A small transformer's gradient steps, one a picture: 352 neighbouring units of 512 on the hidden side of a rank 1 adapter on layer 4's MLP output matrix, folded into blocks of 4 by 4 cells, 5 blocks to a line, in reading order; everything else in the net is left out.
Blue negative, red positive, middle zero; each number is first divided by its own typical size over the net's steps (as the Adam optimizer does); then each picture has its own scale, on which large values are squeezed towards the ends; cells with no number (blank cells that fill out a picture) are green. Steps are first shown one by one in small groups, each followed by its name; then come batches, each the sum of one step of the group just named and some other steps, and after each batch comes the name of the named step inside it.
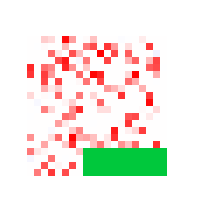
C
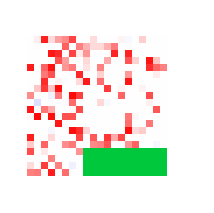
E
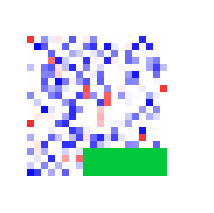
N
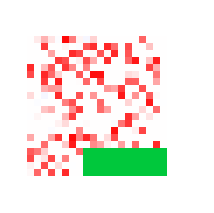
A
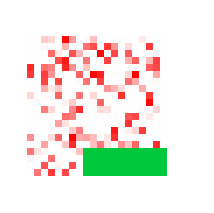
C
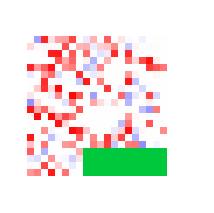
E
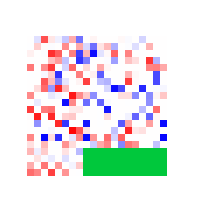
E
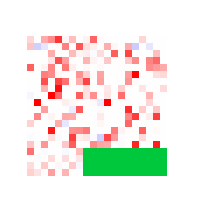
N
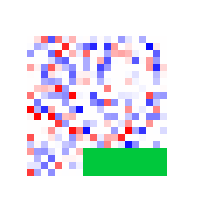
E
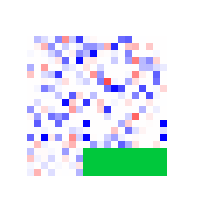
A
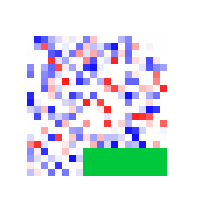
A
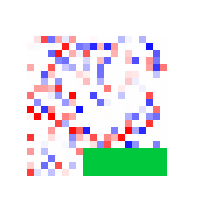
E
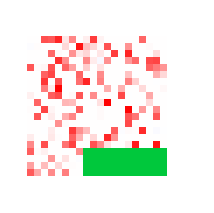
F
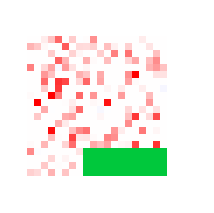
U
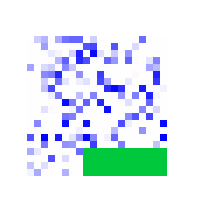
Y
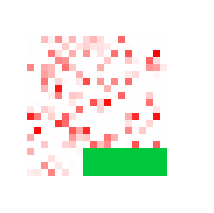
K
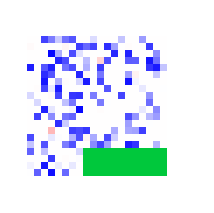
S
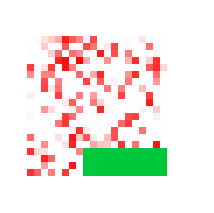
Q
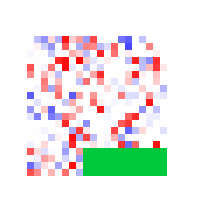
Q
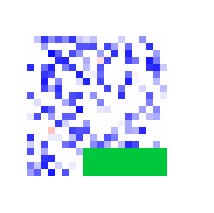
S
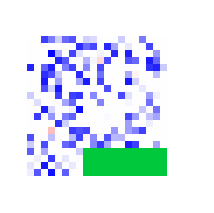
S
